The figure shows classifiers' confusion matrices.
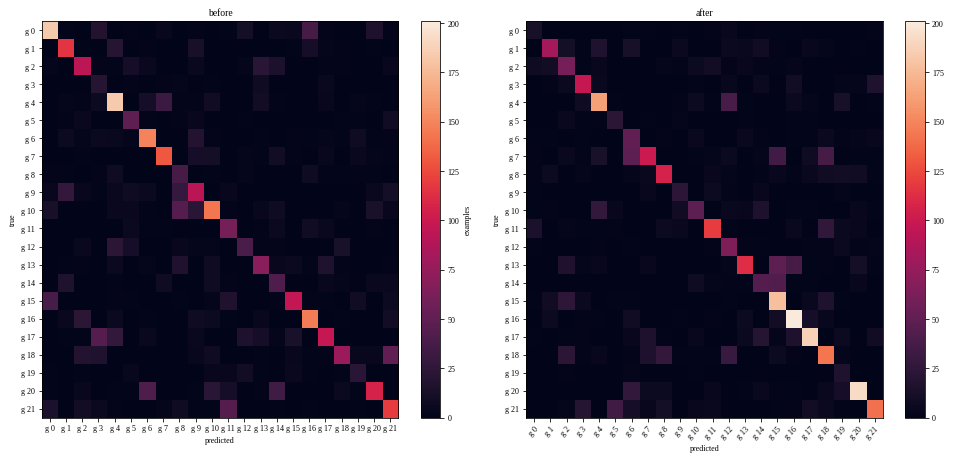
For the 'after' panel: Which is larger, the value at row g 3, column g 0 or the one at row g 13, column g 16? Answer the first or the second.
the second
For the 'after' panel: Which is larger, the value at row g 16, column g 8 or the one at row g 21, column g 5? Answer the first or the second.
the second
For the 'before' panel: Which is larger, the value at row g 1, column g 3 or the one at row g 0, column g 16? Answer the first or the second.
the second
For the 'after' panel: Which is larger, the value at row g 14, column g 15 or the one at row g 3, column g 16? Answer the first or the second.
the first
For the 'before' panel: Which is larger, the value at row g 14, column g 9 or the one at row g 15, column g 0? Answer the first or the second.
the second
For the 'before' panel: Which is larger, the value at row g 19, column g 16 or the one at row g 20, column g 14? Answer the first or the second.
the second
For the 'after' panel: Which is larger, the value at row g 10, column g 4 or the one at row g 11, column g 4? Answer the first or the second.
the first
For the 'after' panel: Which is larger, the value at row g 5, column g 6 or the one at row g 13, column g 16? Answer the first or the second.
the second
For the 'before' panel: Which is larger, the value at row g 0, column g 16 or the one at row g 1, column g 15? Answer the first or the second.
the first
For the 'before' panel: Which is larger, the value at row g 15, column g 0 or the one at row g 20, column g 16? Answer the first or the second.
the first
